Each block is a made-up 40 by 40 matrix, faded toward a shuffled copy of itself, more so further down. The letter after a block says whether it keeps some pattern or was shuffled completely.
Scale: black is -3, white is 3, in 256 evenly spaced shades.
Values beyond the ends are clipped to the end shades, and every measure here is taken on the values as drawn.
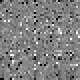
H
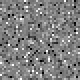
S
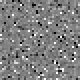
S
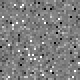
S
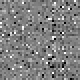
H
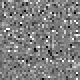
S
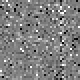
H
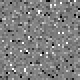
S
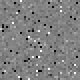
S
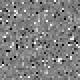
S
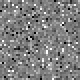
S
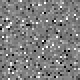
S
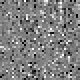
H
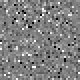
S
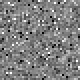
S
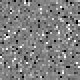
S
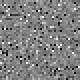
S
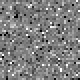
S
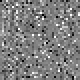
H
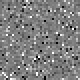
S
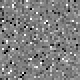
S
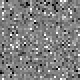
H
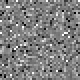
H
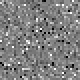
S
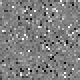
S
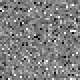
S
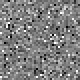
H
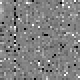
H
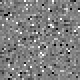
S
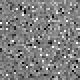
S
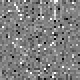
H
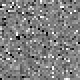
S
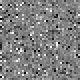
H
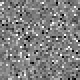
S
